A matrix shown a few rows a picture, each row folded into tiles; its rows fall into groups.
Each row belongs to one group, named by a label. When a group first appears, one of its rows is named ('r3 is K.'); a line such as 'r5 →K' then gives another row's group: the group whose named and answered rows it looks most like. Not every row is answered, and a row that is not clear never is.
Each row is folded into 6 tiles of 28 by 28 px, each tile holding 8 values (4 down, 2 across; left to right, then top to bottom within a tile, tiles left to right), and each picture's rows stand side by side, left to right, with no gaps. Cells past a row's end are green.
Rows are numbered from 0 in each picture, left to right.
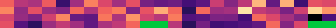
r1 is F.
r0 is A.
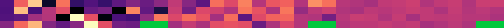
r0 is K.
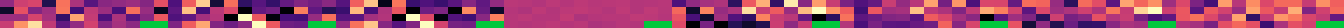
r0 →K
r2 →K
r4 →F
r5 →F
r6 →F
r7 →A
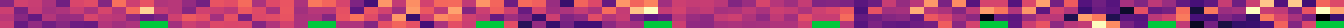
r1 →A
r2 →A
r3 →F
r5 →F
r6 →K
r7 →F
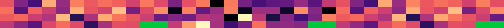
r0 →A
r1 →K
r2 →A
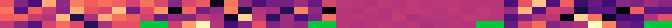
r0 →A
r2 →A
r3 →K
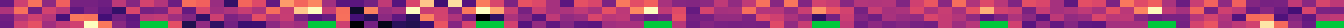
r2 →F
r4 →F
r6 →F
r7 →K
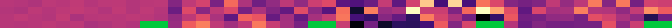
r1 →K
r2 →F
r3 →F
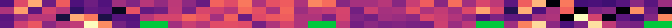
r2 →F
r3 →K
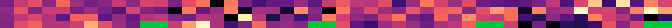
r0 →K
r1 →K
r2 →A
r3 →F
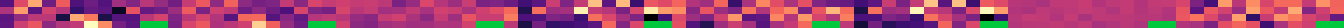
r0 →K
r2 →A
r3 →F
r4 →A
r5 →F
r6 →A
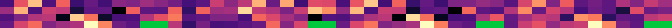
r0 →K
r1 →F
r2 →K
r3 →K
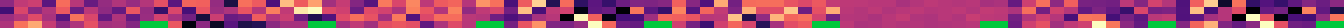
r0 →K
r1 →F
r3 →K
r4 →A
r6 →K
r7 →K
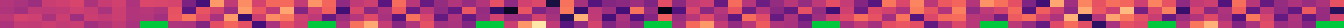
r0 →A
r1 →A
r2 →K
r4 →K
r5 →A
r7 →K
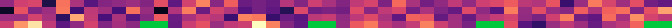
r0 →K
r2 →K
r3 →A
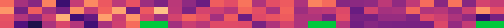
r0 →A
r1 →A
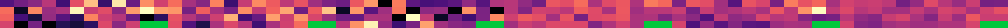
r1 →A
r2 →K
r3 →A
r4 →F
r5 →A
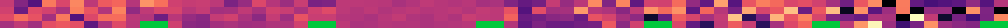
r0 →A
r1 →A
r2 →A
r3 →F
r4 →A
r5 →K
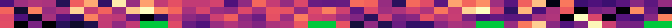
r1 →A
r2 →F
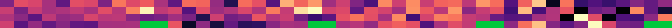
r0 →F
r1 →F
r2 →A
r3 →K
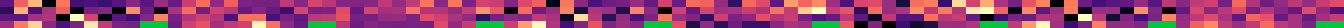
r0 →K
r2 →F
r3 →K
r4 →F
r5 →F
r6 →K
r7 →K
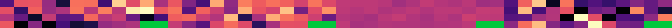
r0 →F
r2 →A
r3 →K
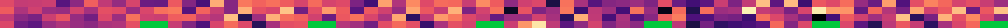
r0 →A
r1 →A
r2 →A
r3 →K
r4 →F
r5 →A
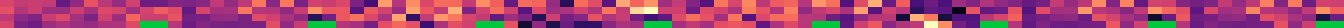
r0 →A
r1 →F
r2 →A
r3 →F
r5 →K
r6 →F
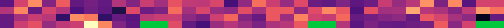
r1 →A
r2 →F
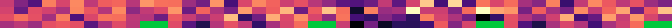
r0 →A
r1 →A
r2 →F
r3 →A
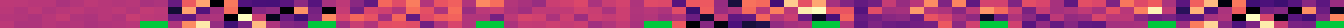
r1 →K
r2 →A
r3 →A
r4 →F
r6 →F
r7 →K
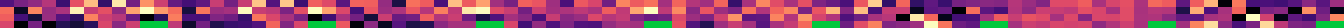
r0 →F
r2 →F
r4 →A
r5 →K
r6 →A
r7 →K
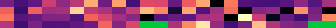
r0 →F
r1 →K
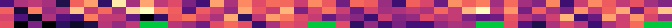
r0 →F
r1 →A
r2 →F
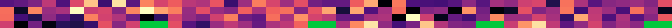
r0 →F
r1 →A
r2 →K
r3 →K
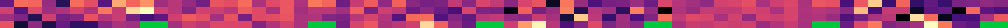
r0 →F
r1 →A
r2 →K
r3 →K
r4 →A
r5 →K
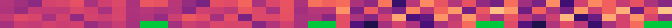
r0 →A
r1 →A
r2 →A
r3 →A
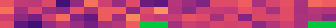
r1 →A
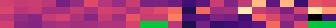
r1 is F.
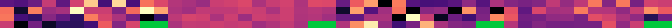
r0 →F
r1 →A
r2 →K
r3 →F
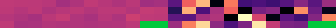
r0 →A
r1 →K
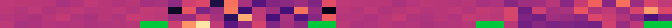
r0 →A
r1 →K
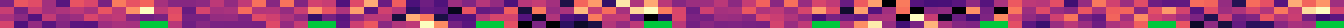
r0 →F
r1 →F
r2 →K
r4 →F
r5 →K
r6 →A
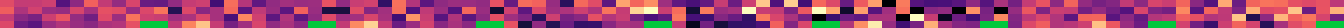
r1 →K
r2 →K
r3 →F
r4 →F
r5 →K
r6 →K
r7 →A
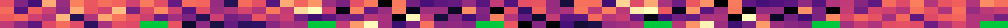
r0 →A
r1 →F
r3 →F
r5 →A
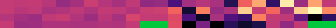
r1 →F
